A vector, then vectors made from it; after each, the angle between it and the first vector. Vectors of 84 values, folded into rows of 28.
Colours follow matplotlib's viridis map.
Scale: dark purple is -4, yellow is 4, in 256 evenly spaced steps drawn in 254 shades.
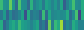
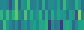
nearly opposite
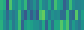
partly aligned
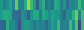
orthogonal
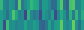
partly aligned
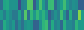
partly opposed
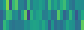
partly opposed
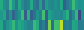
nearly parallel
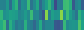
partly opposed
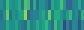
orthogonal
